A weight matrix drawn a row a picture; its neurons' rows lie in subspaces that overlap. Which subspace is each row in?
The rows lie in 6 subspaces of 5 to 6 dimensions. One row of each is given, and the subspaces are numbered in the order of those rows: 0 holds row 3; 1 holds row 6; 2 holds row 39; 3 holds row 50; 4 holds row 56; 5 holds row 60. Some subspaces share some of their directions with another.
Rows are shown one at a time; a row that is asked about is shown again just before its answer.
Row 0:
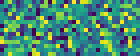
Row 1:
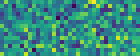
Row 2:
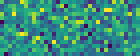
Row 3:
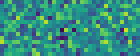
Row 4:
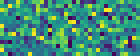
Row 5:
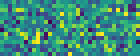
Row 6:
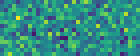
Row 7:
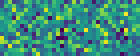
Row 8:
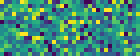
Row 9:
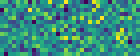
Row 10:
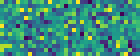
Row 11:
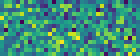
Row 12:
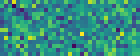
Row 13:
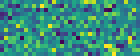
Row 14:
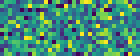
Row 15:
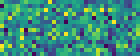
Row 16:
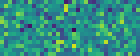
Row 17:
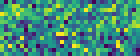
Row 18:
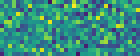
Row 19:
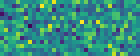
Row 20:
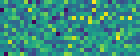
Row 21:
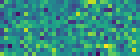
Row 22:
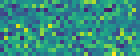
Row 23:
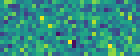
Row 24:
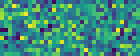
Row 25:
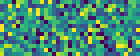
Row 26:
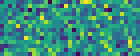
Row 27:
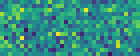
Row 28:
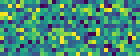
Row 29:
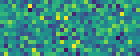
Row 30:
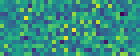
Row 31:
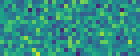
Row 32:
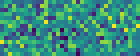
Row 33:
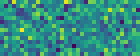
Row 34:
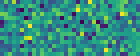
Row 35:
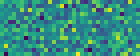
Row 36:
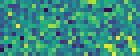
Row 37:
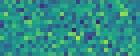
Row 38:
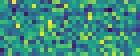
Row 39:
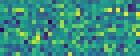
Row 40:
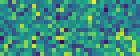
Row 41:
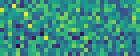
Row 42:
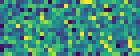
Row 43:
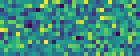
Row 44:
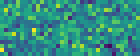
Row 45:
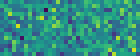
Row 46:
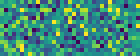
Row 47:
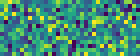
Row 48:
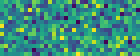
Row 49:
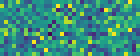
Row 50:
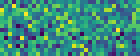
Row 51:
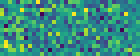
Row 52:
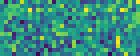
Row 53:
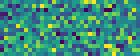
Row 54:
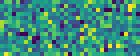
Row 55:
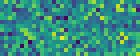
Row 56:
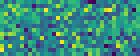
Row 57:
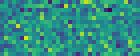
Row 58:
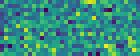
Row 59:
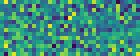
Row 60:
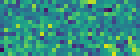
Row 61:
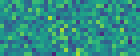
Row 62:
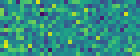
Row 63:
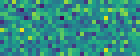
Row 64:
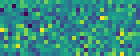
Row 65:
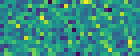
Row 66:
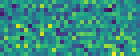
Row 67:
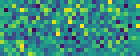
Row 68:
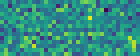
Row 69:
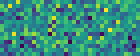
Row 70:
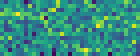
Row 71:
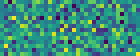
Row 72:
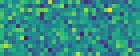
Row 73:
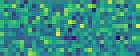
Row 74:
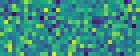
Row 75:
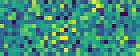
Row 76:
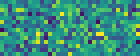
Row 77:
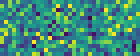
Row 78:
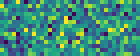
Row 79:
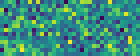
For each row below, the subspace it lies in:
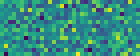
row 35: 0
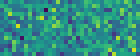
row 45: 1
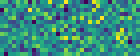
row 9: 5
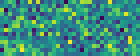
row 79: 5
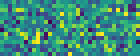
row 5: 2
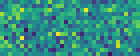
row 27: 1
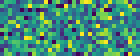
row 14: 4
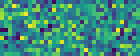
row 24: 3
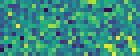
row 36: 1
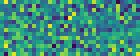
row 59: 1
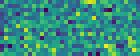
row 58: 2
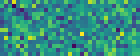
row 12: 3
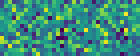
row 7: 0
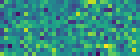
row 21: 2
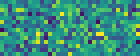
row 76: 2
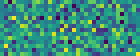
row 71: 1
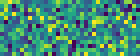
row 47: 1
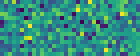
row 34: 3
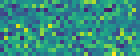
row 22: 4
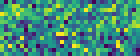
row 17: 1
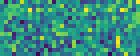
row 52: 1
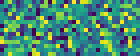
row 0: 0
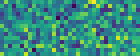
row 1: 2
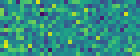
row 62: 5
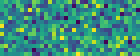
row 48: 2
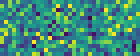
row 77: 0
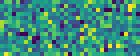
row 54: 2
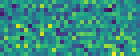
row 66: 3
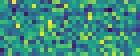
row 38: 2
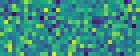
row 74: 1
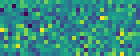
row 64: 4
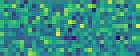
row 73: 5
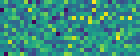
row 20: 5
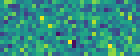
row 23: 1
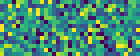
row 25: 2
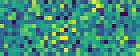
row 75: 4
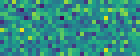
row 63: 3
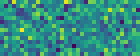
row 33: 3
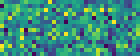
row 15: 0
